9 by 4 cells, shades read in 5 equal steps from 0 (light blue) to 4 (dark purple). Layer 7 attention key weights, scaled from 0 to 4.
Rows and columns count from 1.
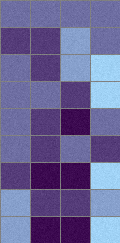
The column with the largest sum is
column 2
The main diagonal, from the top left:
2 3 1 0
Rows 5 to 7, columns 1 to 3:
2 3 4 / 2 3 2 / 3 4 4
